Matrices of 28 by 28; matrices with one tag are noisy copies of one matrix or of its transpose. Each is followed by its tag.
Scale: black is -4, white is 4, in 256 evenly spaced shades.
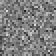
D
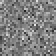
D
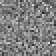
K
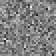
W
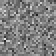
W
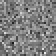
K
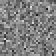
W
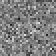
D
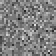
D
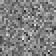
D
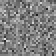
W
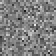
D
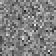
D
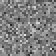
D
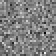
K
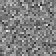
W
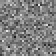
W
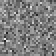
W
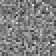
K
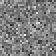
D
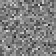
W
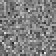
K
